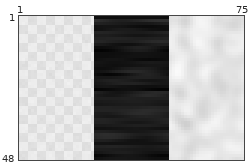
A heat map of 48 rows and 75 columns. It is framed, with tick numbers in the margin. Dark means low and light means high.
The table splits into one row of 3 panels. Panel 1,1: very high, checkered, faint in contrast. Panel 1,2: very low, streaked across, faint in contrast. Panel 1,3: very high, blotchy, faint in contrast.
